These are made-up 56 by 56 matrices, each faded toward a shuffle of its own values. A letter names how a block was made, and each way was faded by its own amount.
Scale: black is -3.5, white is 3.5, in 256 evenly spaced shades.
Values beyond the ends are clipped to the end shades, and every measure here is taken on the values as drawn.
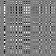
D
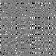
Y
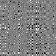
Y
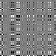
D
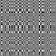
D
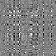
Y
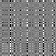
D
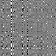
Y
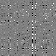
Y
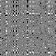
Y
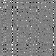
Y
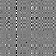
D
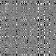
Y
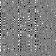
Y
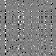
Y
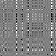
D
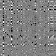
Y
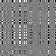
D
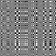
D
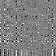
Y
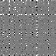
Y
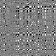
Y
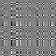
D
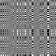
D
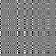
D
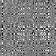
Y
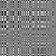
D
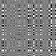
D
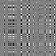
D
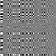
D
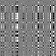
D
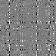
Y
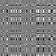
D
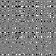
Y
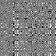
Y
